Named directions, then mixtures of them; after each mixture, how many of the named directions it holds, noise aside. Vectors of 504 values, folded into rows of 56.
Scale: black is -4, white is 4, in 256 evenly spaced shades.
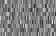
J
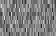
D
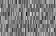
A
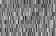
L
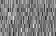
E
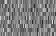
one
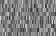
one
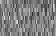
two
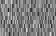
three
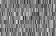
one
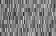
two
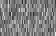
three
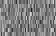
two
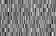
three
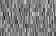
three
